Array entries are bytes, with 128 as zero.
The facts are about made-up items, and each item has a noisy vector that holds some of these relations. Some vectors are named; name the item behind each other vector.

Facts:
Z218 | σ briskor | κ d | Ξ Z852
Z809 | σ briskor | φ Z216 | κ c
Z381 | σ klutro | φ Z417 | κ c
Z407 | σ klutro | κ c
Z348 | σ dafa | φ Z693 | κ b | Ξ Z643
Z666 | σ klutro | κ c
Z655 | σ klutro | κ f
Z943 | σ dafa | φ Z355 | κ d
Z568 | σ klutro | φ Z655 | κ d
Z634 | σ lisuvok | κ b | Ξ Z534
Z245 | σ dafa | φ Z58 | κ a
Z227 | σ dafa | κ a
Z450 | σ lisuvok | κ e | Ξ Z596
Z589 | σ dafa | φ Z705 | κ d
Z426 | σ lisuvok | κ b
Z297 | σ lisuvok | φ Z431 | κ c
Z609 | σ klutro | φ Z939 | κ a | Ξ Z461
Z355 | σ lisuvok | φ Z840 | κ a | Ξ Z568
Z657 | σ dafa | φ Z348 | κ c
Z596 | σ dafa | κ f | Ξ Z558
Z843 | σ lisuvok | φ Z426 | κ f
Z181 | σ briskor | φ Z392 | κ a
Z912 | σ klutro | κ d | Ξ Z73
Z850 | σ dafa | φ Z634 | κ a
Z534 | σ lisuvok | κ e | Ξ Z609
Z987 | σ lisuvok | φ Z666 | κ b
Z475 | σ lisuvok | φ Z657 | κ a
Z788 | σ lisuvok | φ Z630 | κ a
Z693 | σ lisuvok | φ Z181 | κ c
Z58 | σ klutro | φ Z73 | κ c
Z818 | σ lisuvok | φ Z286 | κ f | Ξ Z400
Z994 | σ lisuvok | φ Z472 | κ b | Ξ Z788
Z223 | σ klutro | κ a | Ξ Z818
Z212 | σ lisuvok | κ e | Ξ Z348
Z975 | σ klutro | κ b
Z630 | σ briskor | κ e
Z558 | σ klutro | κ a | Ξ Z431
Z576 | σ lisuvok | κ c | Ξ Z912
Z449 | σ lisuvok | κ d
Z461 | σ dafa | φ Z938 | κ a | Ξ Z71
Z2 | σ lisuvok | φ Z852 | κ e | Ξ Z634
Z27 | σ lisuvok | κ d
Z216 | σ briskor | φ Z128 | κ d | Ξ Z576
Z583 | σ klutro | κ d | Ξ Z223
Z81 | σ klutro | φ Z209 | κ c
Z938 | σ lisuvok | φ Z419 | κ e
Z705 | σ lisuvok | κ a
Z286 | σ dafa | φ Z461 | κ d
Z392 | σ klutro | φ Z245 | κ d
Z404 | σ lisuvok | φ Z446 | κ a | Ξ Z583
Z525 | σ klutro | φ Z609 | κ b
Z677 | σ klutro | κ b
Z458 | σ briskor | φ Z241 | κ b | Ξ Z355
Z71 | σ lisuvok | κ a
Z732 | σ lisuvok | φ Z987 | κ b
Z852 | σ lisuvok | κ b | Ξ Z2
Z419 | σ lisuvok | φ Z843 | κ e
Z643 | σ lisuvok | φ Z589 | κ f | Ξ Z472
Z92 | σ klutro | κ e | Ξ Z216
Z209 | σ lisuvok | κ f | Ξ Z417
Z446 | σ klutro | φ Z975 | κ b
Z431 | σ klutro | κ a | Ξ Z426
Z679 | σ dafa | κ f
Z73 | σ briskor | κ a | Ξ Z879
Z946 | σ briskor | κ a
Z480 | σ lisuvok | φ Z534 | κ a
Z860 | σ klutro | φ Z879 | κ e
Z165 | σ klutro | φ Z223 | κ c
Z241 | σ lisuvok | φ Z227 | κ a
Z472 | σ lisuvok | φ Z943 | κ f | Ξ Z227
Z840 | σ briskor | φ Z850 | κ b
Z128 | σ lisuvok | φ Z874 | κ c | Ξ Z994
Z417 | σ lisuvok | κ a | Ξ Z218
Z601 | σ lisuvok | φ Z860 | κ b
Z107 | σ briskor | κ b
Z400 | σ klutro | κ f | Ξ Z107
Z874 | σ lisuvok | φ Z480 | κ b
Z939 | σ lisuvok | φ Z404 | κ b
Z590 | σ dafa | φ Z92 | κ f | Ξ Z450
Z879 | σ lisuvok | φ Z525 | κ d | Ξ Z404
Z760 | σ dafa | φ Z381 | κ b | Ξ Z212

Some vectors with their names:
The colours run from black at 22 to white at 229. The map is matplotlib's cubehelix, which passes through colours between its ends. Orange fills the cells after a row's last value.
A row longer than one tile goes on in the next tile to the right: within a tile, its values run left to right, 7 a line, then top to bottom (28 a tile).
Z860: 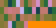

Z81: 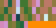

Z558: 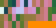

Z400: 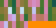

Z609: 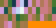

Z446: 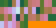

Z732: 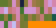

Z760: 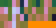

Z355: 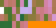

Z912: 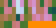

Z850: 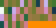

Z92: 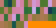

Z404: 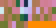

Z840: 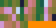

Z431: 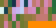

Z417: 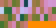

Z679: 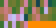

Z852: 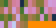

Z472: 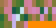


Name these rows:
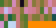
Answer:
Z601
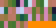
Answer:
Z73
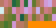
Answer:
Z788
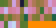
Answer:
Z939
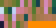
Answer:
Z227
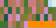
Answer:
Z534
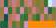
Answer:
Z212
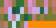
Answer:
Z818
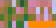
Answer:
Z576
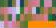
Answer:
Z677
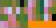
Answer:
Z107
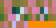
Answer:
Z209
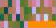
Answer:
Z58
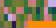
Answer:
Z630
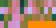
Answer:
Z426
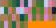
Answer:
Z181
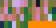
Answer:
Z286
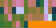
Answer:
Z218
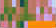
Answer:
Z693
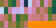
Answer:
Z223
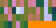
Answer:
Z216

